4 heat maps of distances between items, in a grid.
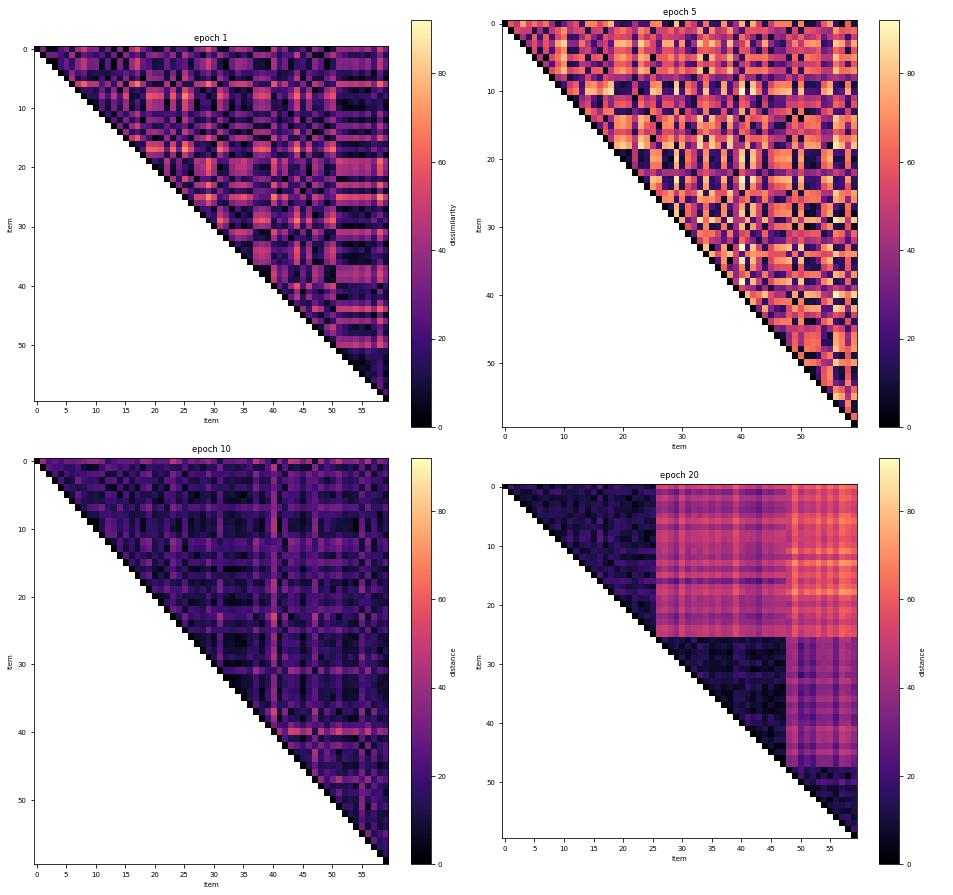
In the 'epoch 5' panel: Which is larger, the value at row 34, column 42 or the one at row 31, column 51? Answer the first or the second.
the first
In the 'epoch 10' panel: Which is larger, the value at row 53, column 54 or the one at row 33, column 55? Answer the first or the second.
the second
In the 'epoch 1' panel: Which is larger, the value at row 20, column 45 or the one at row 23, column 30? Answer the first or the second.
the second
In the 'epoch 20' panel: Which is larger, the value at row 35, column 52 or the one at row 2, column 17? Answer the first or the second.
the first
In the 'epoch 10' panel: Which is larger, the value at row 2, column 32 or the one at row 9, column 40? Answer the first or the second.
the second
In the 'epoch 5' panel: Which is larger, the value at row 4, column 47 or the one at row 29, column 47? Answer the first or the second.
the first
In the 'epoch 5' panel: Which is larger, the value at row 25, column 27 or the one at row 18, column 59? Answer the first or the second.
the second
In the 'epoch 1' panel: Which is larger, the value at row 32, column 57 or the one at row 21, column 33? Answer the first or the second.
the second
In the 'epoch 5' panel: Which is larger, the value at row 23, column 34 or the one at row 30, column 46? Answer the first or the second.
the first
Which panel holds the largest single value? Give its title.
epoch 5
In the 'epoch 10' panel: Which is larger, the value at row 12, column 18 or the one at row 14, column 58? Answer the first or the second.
the first
